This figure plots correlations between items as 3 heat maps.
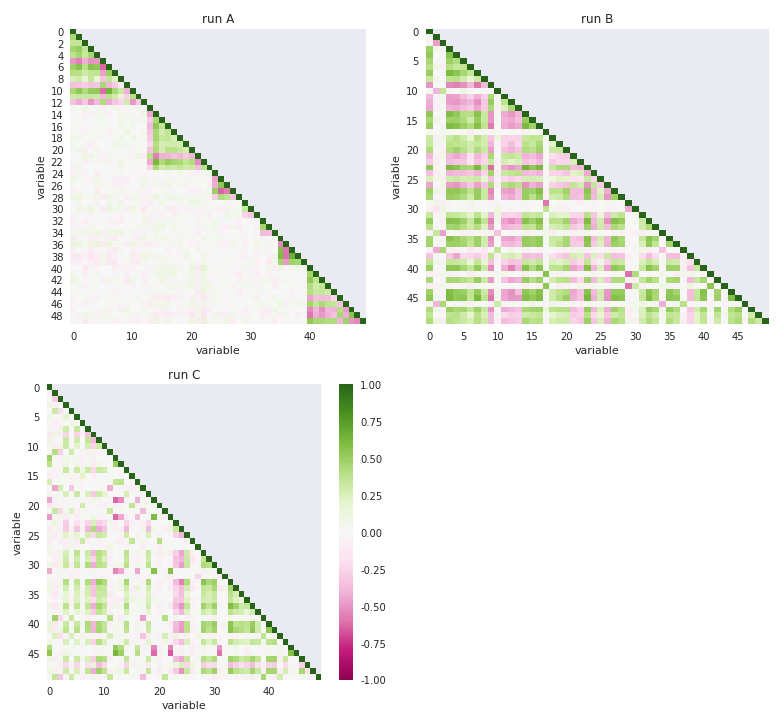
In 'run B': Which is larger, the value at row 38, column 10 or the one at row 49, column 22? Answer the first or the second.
the first
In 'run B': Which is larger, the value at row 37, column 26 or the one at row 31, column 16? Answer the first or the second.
the second
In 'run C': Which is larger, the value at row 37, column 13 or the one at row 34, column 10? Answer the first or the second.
the second
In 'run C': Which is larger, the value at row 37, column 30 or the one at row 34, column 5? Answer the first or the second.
the first
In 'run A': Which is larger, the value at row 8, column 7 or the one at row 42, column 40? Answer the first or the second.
the second
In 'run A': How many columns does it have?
50
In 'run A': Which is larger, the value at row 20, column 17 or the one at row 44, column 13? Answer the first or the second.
the first
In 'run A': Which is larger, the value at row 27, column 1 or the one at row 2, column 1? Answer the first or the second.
the second
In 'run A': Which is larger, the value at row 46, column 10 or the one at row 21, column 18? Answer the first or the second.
the first
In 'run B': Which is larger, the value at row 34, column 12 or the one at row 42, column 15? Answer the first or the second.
the second
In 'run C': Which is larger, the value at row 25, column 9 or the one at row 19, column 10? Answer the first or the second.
the first
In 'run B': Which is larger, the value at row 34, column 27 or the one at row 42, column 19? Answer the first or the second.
the second
